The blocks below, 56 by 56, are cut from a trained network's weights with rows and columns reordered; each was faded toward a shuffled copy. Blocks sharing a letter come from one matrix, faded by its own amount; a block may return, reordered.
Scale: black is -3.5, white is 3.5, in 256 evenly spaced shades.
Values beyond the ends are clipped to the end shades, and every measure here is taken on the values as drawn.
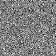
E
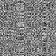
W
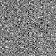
W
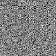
W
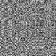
W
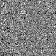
E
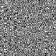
E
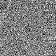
E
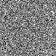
E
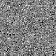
E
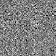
W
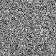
E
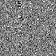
E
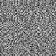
W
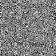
E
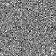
E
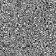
E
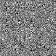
E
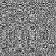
W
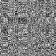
W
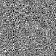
W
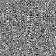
E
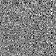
W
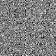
W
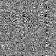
W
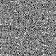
E
